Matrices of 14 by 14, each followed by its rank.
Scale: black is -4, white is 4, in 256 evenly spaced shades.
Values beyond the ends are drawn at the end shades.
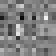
two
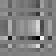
one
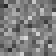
full rank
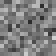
full rank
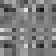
two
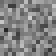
full rank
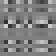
one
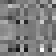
two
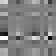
one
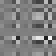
one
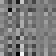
two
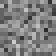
full rank
